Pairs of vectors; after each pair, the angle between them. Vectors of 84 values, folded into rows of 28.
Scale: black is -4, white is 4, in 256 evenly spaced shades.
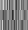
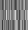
orthogonal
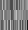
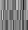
orthogonal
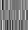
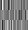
nearly opposite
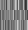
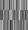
orthogonal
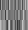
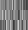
partly opposed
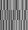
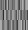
partly opposed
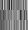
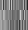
nearly opposite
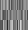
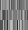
nearly parallel
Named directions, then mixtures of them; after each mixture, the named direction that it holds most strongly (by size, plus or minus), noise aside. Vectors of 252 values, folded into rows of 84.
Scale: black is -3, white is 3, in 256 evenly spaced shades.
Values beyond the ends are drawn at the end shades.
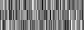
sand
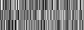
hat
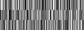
hat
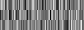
sand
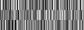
hat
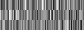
sand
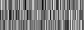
sand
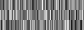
sand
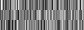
hat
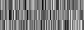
sand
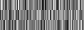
hat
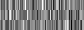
sand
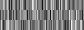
sand
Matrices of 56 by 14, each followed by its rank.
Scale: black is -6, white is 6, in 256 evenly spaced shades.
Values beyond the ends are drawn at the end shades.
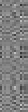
two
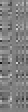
two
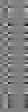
one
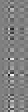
one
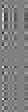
one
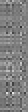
two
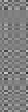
one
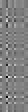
one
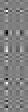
one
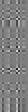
one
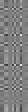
one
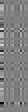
one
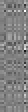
two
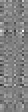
two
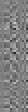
two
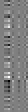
one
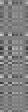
one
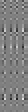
one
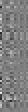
two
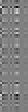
one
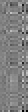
two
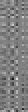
two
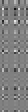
one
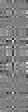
two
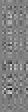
two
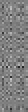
two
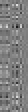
two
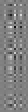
one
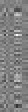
two
